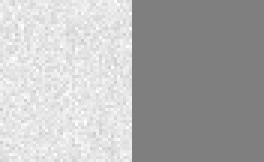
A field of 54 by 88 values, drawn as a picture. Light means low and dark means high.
The table splits into one row of 2 panels. Panel 1,1: very low, fine-grained, faint in contrast. Panel 1,2: middling, flat.
